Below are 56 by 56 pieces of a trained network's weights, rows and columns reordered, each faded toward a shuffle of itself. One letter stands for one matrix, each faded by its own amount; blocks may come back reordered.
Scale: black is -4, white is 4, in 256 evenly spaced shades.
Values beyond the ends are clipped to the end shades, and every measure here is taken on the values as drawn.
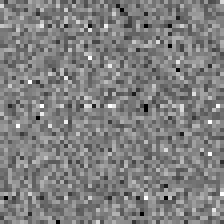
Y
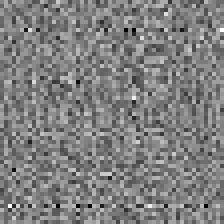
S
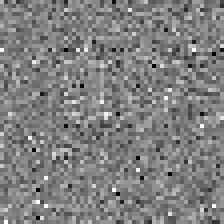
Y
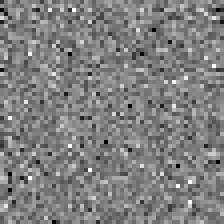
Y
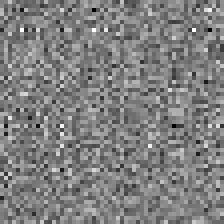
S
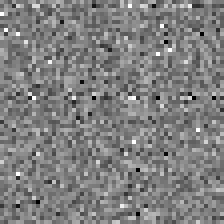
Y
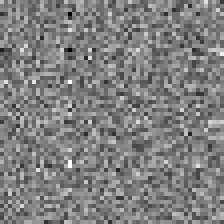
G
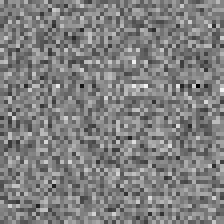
G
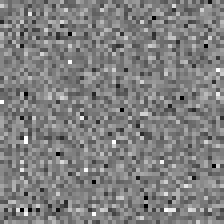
Y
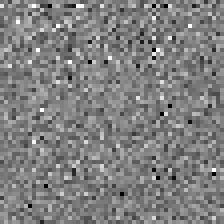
Y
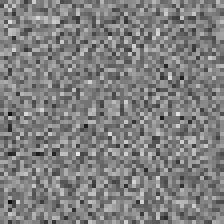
G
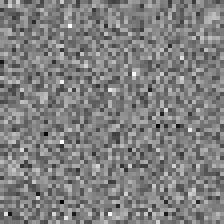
G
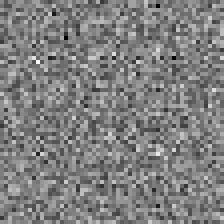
G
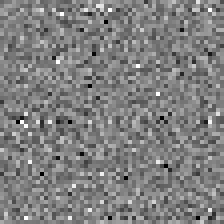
Y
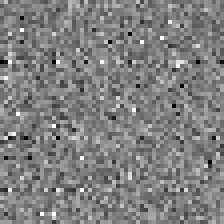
Y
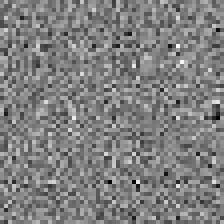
S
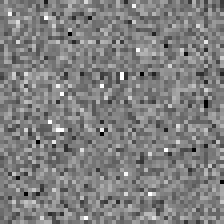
Y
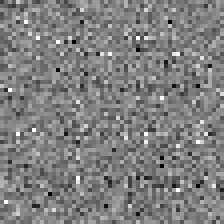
Y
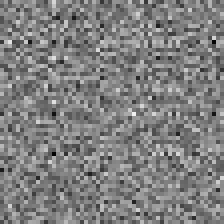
G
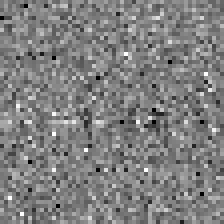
Y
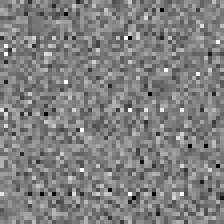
Y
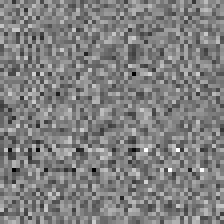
S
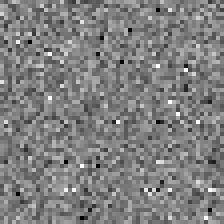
Y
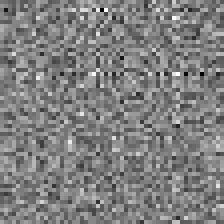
S
